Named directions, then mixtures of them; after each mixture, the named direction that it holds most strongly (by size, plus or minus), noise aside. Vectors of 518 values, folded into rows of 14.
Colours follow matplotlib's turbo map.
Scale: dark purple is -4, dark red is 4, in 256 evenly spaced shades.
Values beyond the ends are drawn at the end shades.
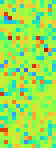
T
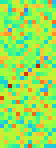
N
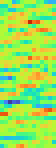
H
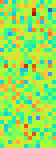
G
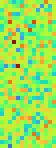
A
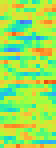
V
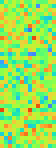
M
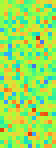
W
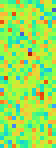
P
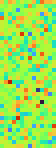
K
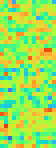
H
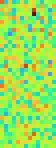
G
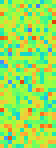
M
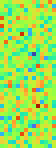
K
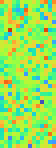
N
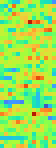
H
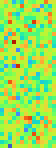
A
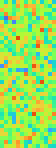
T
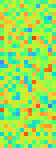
M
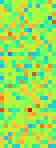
M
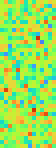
W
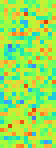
W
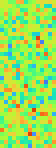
W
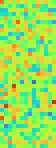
M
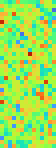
P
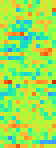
V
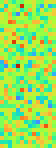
A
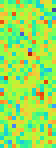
P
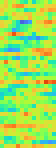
V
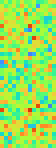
M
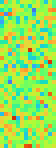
G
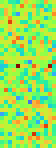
A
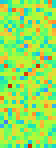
N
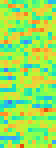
H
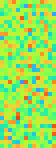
K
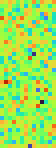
K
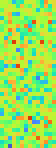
A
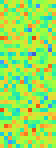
M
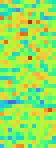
H
